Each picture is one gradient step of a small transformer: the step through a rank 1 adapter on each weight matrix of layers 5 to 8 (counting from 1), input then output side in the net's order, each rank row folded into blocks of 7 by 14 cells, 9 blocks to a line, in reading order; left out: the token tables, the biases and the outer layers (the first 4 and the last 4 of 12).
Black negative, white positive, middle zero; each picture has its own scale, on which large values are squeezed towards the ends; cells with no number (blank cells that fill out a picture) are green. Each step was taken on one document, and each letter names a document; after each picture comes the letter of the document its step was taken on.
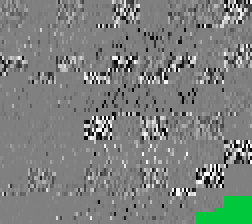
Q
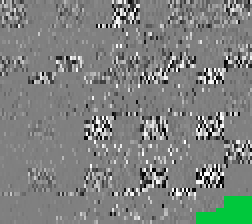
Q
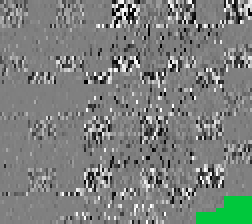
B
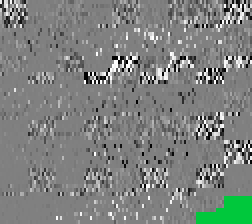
Q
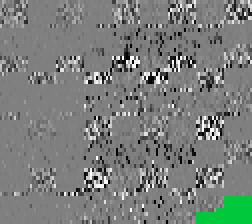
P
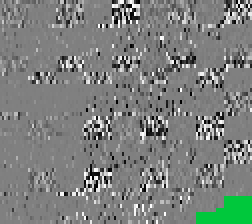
B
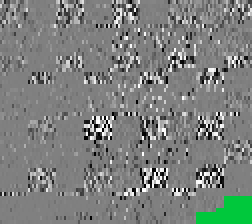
Q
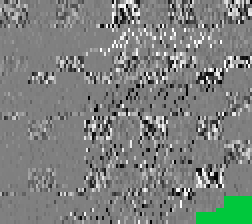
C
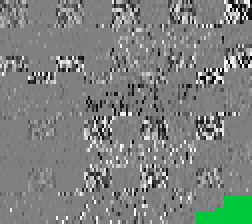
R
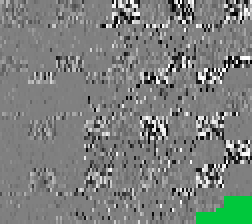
C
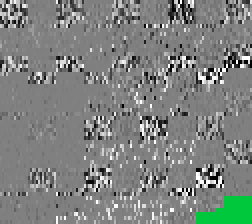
C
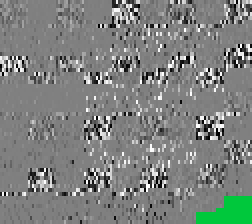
B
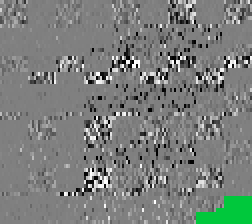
P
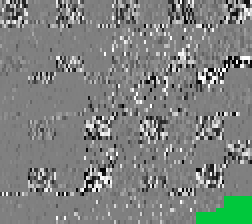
C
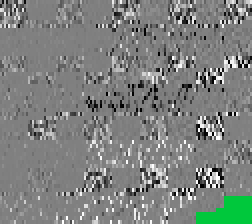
R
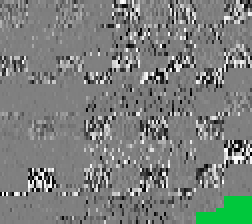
B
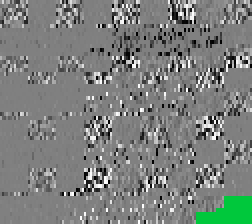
P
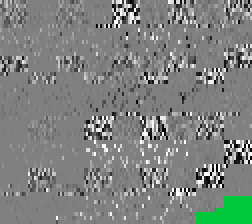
Q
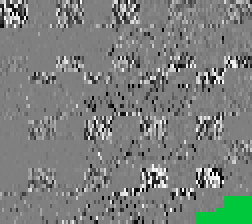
R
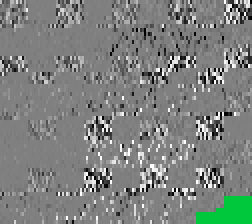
R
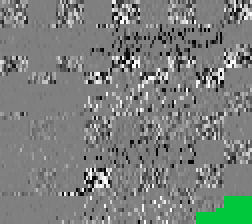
P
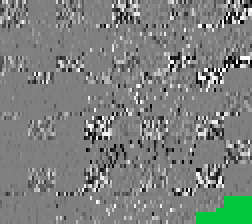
C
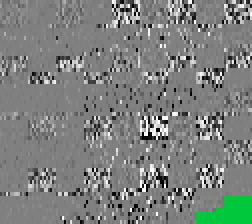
B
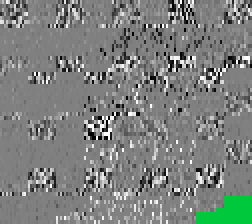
C
